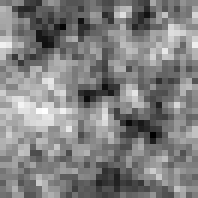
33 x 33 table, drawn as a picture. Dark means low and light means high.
Neither half mirrors the other. The texture is blotchy. There is no overall slope. The middle left is the ninth with the highest average. The values follow a bell shape.
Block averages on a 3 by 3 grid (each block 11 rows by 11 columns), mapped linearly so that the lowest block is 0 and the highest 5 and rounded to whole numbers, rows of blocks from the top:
0 1 2 | 5 1 1 | 2 0 1
